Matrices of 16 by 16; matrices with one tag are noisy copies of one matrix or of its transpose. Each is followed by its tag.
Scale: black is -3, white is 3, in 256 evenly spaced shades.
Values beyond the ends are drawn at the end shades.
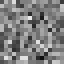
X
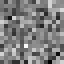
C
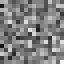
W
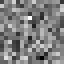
X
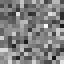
C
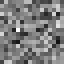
X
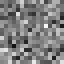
C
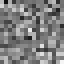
W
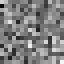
W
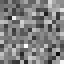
C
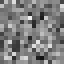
X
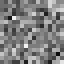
C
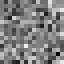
C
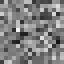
X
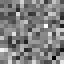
C
